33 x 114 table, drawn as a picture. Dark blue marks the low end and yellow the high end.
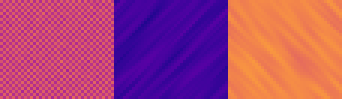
It is made of 1 by 3 panels. Panel 1,1: middling, checkered. Panel 1,2: very low, slanting up to the right, faint in contrast. Panel 1,3: high, slanting down to the right, faint in contrast.
